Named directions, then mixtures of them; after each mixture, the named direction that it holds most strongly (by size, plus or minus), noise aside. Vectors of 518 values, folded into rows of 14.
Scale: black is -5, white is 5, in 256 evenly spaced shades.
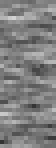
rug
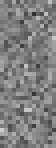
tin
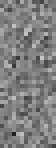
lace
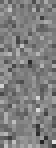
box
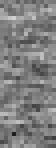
rug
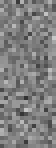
tin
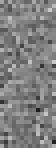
box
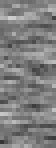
rug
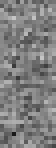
lace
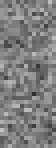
tin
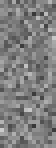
tin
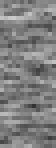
rug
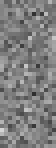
tin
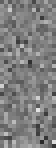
box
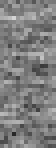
rug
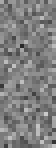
box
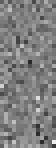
box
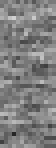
rug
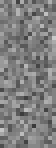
tin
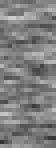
rug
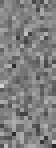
lace
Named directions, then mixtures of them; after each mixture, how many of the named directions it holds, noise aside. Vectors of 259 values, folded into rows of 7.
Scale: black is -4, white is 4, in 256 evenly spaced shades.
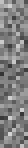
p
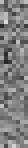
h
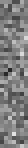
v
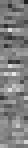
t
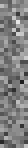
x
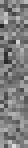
one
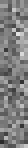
two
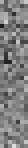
one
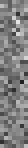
one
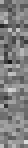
two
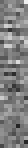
two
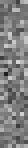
three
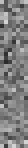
one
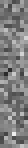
one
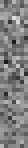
three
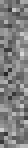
three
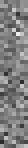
two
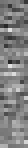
one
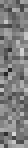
two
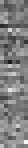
two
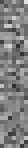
three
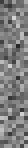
two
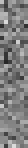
one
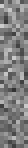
three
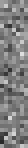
three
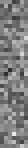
one
